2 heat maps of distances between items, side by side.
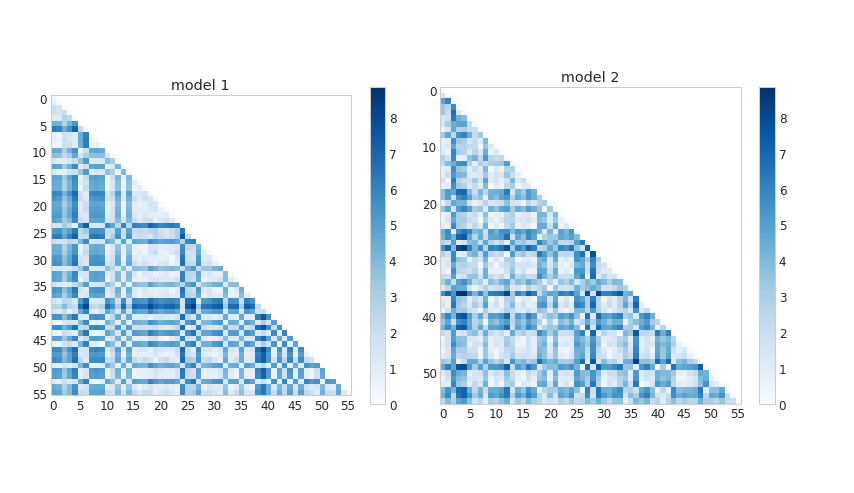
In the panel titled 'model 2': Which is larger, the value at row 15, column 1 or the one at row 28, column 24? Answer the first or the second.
the second
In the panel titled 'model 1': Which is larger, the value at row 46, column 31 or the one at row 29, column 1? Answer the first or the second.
the first
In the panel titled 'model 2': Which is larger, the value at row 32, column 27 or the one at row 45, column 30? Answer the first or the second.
the first
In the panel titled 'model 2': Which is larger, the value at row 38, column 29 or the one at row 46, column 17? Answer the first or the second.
the first
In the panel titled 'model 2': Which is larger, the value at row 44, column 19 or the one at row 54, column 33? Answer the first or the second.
the second
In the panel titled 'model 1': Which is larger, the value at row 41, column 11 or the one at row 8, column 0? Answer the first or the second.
the first
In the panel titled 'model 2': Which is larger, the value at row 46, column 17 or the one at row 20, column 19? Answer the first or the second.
the second
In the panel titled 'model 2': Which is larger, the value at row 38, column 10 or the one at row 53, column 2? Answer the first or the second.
the second
